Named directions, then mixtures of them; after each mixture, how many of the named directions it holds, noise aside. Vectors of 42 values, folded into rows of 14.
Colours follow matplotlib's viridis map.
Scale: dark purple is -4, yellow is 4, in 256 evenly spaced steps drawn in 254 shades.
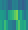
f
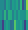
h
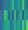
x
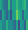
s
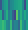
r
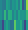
one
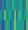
two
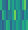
three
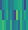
one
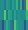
one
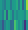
one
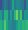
three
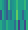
one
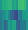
one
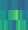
one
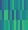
two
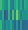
two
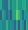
one
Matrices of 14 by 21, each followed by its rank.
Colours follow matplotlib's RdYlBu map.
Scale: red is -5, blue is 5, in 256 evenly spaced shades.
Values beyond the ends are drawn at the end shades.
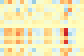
two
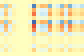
one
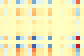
one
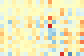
three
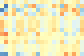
two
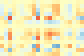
two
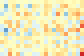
three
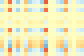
one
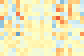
three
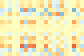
two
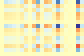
one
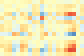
two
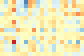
three
